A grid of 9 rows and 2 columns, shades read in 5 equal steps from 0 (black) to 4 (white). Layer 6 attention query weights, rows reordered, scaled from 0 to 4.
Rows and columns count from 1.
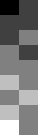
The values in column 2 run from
1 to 3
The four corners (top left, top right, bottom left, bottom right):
0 1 4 2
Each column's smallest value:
0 1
